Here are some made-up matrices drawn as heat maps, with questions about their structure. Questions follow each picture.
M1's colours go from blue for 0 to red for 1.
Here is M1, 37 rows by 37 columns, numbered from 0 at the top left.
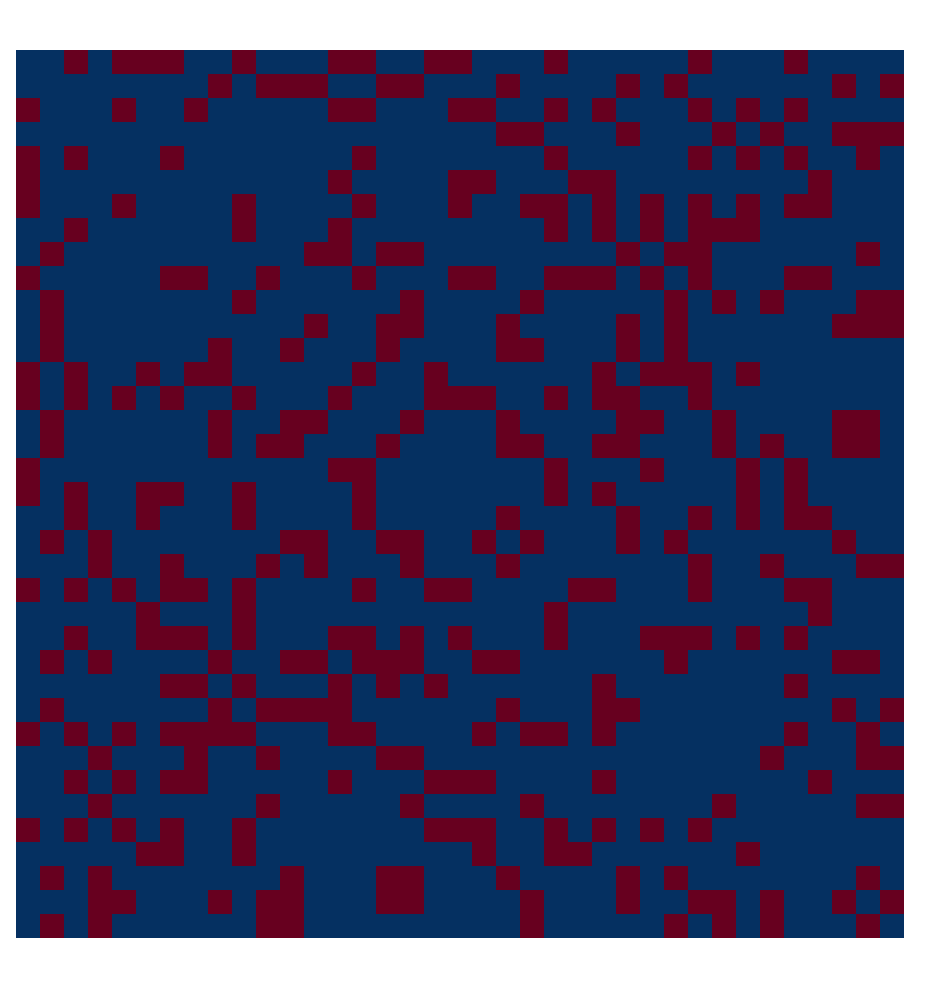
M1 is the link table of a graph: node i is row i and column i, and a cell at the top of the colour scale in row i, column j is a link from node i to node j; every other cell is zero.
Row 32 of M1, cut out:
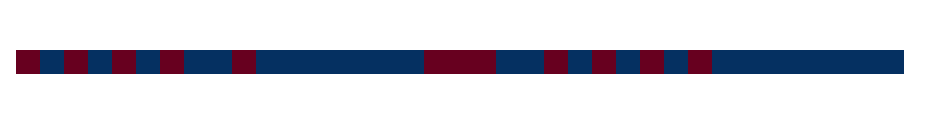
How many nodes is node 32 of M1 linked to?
12
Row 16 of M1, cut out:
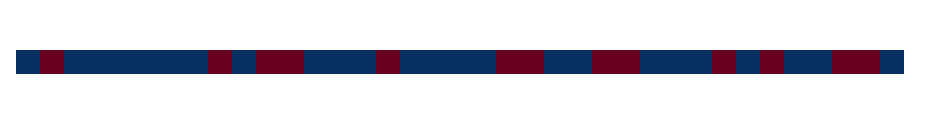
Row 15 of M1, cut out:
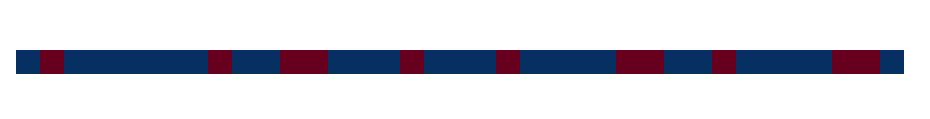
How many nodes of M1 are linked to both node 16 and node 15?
8
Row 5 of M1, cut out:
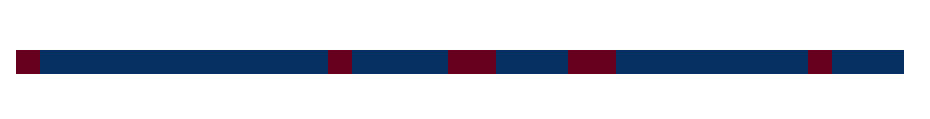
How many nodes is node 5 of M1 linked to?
7
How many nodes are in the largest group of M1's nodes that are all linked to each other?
7
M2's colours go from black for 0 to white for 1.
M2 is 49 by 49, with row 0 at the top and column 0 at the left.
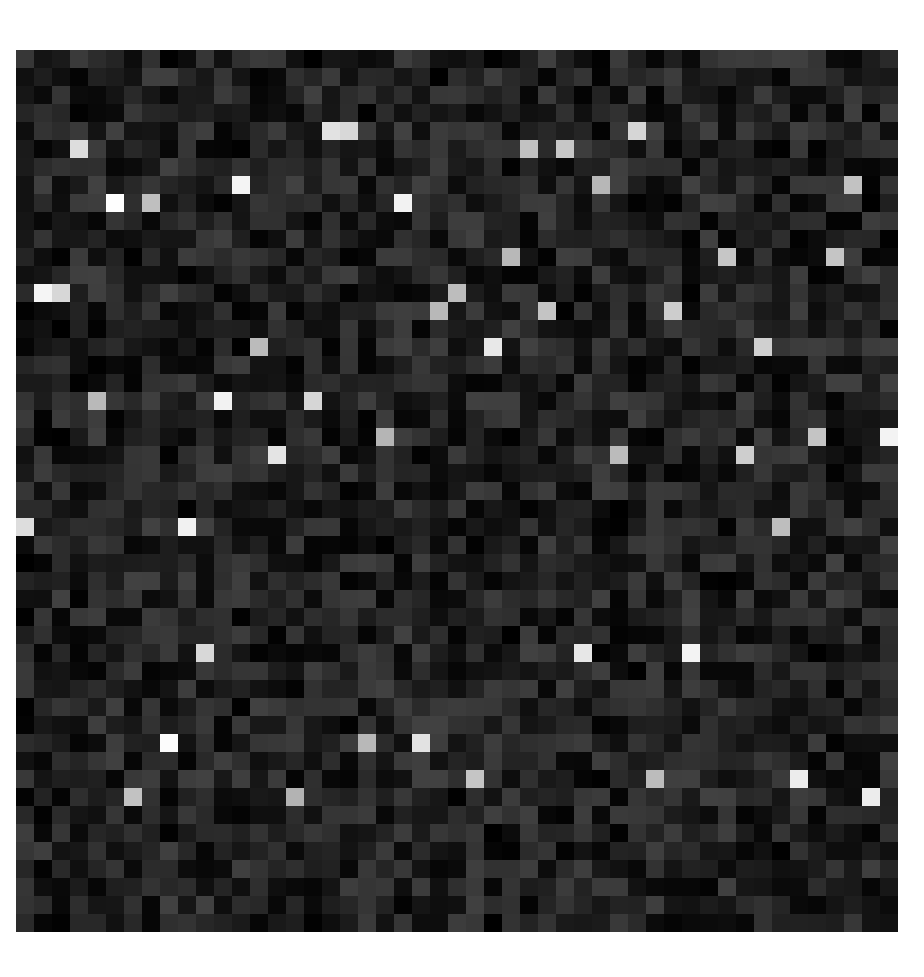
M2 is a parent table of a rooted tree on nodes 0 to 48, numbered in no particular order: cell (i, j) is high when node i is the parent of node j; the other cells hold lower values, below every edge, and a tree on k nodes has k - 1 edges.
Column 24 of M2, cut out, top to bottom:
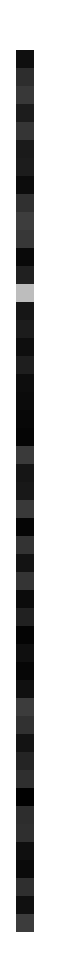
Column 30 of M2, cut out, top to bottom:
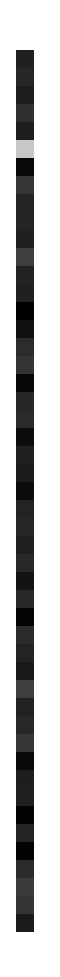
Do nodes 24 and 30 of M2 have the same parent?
no
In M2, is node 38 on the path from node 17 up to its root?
yes
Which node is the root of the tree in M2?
38
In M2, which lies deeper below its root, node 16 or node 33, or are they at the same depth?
the same depth
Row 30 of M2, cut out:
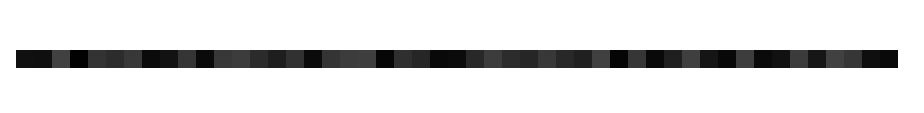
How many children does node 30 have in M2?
0
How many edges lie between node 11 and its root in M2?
2
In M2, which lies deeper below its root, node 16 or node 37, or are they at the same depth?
node 37
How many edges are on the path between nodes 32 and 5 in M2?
3
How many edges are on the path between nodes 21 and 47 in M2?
6
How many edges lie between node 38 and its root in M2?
0
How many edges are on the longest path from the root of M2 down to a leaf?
4
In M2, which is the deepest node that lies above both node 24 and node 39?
19
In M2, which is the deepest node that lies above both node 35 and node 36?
22
